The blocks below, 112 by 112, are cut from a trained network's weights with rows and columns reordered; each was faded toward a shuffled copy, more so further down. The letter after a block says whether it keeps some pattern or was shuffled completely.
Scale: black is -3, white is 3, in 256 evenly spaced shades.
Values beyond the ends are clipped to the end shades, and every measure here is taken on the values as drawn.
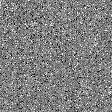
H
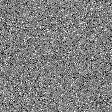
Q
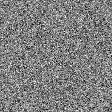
H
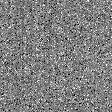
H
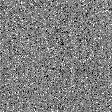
H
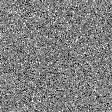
Q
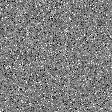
Q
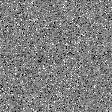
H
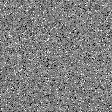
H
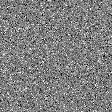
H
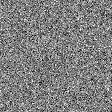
H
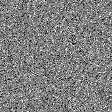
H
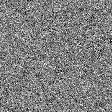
H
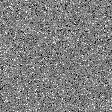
Q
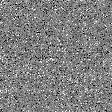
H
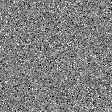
Q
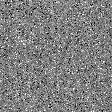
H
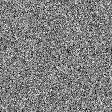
H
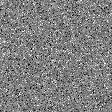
Q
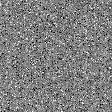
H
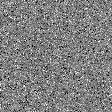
Q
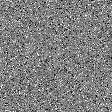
Q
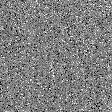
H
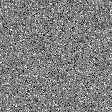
Q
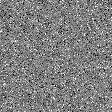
Q
